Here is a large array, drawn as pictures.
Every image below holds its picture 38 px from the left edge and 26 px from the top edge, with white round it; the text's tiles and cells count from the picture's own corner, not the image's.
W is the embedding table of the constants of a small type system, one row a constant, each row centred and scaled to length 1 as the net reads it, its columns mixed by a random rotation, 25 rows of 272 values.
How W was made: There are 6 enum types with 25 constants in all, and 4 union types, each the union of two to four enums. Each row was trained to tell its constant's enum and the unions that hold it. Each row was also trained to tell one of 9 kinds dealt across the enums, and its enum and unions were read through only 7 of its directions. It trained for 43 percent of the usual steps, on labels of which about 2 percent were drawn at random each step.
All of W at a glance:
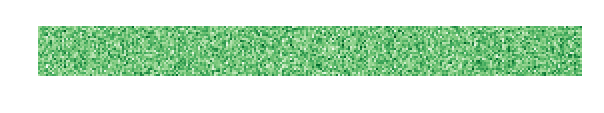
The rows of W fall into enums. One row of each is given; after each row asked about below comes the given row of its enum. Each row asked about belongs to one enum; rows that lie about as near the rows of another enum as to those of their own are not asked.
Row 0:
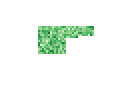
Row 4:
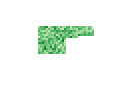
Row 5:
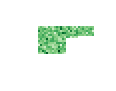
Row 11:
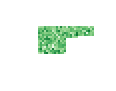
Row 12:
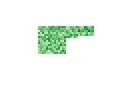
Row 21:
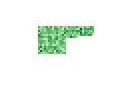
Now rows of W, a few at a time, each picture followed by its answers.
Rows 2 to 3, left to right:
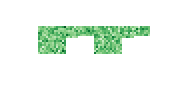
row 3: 21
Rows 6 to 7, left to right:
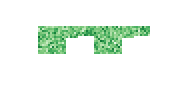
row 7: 12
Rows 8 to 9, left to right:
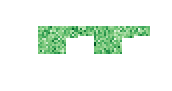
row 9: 0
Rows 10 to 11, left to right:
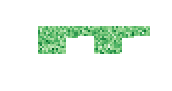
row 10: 11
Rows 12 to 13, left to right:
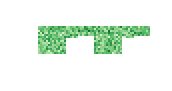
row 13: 0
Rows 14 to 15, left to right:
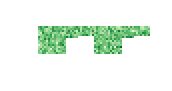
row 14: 4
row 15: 4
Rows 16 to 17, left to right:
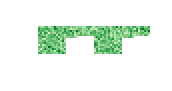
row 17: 12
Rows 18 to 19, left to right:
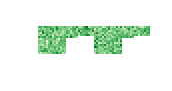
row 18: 21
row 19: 12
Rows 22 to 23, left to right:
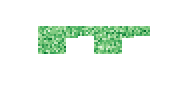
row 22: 4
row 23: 11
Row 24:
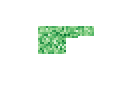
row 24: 4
